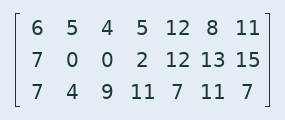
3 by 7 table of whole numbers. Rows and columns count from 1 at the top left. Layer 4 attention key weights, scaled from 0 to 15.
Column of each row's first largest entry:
5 7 4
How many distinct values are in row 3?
4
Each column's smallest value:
6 0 0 2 7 8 7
